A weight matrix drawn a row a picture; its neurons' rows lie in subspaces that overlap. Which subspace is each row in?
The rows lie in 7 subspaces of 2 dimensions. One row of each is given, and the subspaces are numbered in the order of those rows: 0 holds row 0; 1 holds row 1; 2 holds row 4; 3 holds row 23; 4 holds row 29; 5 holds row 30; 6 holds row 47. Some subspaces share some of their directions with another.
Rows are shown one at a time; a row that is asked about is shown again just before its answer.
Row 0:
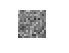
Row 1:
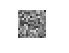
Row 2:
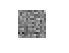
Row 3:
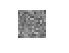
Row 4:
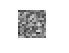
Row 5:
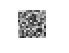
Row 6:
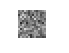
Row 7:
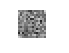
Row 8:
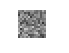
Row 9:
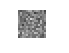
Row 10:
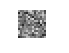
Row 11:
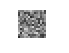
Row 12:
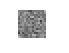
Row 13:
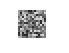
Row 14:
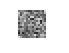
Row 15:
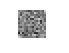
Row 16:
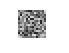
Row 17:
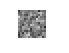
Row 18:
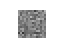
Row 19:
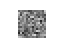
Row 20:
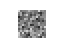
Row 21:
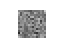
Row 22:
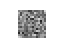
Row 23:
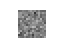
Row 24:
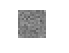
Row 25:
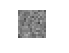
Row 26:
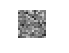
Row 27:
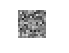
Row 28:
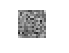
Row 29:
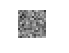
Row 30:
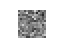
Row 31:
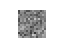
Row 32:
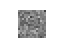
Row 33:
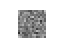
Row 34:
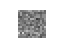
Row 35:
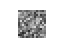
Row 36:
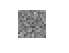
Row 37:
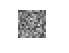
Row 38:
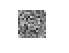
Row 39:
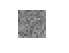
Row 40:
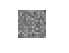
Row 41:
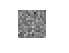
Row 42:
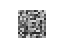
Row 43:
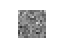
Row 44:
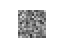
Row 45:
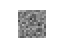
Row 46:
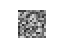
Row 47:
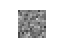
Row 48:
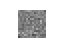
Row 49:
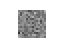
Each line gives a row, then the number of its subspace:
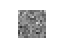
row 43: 0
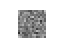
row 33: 6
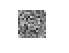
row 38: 1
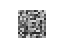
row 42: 5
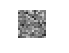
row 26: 5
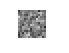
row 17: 6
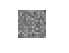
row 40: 3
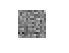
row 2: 5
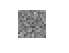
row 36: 3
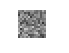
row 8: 4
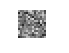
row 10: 5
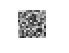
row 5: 2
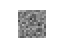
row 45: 2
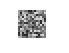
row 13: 1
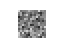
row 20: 6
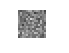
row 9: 2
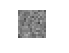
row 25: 6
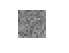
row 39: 0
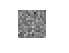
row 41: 3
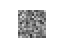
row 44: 4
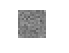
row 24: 1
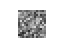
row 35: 3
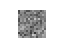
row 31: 0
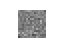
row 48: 0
